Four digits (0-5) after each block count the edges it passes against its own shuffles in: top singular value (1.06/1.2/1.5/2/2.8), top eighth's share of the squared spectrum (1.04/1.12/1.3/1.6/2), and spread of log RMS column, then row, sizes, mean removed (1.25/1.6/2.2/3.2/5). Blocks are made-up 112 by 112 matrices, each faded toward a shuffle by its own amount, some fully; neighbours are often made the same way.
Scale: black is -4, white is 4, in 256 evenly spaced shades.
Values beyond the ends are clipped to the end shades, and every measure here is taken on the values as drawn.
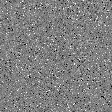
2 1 0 0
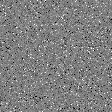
2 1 0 0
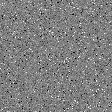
0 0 0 0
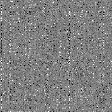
4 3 2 2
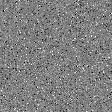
0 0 0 0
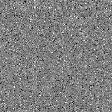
4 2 1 1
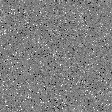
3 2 0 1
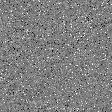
2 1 0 0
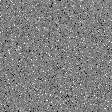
0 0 0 0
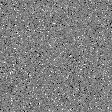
0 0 0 0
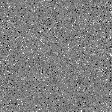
1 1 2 1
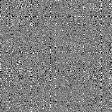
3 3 4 3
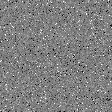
1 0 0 0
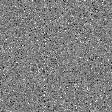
1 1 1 0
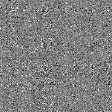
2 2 3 2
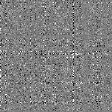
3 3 4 3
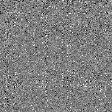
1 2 3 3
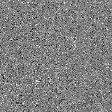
1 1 2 2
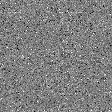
0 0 0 1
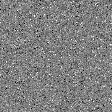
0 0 1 1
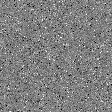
0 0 0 0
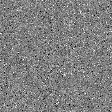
0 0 1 0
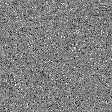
0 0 1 1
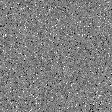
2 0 0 0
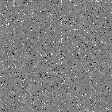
2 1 1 0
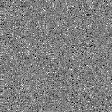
4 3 2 2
